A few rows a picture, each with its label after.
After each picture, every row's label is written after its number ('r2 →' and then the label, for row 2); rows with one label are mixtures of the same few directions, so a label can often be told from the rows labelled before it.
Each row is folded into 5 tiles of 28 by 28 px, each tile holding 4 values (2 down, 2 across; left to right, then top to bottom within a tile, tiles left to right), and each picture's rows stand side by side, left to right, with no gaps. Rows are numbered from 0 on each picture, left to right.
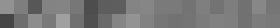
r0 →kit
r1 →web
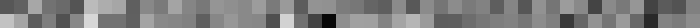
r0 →kit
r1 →kit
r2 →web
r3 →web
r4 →kit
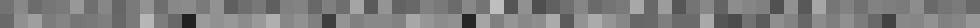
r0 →web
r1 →web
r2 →web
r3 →web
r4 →web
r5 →web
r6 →web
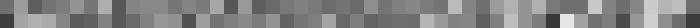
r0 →web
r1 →web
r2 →web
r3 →kit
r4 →kit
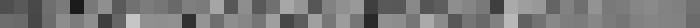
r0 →kit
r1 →web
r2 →kit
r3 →kit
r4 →kit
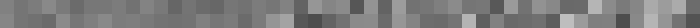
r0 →web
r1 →kit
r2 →web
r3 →web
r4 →kit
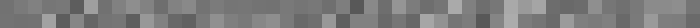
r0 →web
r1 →web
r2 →web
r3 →kit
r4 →kit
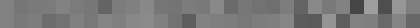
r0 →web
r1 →web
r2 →web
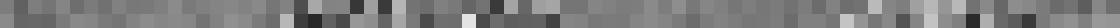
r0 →web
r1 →kit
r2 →web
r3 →web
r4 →kit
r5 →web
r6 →kit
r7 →web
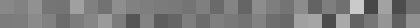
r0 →kit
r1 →web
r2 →web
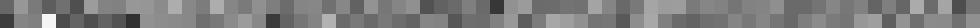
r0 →web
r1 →kit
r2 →web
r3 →kit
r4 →kit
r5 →kit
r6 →web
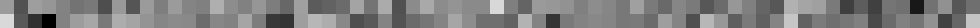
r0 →web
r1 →kit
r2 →web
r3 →kit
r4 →kit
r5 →kit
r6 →kit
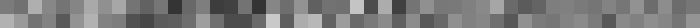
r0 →kit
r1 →kit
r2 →web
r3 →kit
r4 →web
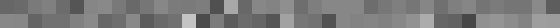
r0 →kit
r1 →web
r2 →web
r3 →web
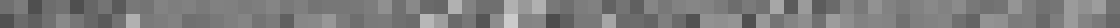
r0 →kit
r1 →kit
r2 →web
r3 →kit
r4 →web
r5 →web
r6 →kit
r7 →kit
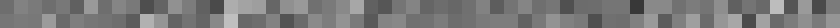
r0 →web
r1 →kit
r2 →kit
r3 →kit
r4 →kit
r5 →web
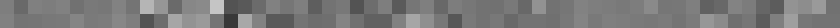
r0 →web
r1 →kit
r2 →kit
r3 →web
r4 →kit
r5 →kit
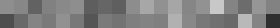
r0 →kit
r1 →kit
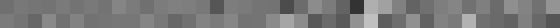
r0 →web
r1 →kit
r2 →kit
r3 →web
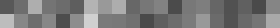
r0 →kit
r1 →kit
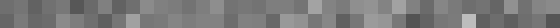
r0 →kit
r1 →kit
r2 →kit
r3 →web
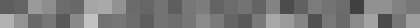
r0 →kit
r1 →kit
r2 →kit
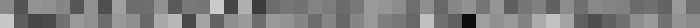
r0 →web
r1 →web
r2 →kit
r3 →web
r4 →web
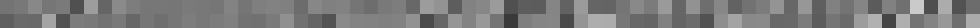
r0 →web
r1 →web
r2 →web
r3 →kit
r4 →web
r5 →web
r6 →web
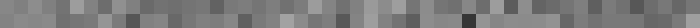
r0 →kit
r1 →kit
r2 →kit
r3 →web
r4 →kit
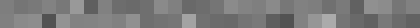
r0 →web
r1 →web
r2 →web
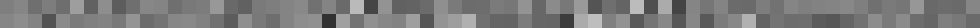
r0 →web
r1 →kit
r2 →web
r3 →web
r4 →web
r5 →web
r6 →kit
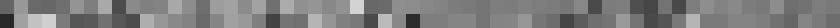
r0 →web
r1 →kit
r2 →kit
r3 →kit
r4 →kit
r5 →kit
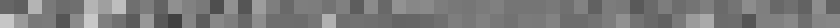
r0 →kit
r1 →web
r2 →web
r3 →kit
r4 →kit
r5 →web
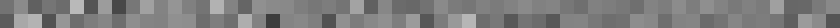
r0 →web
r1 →kit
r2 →web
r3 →web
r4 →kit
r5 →kit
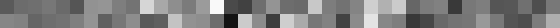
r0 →kit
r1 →kit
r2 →kit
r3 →kit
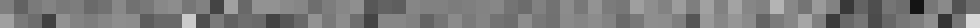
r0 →web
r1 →web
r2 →kit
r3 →kit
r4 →kit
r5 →kit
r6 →kit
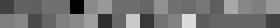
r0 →kit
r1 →web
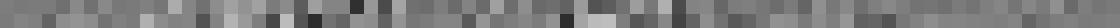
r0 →web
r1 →kit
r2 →web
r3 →web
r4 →web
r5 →web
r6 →web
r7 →web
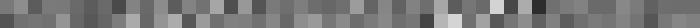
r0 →kit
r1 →web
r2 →web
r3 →web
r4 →kit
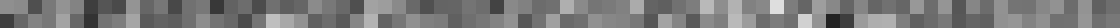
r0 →kit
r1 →kit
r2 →kit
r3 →kit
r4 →kit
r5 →kit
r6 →web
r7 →web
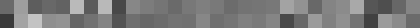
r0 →web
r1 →kit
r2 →kit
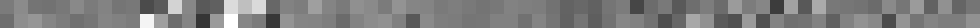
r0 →web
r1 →kit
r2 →kit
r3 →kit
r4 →kit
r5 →web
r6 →web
